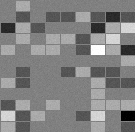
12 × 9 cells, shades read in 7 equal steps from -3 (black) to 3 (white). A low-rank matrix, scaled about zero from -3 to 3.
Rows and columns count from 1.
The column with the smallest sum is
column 9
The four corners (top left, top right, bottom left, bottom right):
0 0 1 -1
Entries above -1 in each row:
9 3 6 8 7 9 5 6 9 8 6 7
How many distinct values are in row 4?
4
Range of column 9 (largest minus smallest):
5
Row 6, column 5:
0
